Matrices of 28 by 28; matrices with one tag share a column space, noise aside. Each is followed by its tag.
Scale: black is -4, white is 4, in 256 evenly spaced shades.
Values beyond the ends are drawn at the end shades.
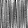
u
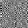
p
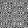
p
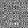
p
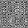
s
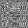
p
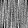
u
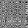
s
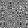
p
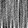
u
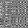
s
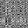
s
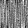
u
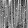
u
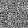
p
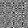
p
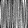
u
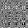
p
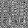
s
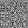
p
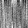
u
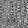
s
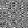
p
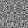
p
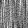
u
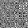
p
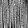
u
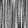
u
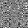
p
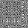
s
